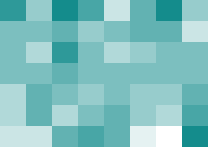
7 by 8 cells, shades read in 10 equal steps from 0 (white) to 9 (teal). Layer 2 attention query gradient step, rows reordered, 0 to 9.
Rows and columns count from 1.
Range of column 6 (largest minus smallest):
5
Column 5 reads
2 5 3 5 5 6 6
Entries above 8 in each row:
2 0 0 0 0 0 1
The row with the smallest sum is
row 7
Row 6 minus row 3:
-2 3 -5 0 3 0 -2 2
